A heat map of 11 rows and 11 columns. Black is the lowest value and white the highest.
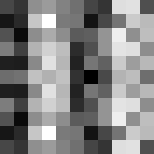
Average level on the scale: 50%. Stripes: upright, repeating 2 times. Mirror symmetry: top to bottom.
